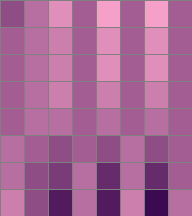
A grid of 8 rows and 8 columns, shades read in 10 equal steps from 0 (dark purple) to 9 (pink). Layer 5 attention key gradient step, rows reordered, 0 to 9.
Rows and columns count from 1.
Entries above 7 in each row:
3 2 2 0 0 0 0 0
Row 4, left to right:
5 6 7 5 7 5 7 5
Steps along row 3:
up up down up down up down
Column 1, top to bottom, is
4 5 5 5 5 6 6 7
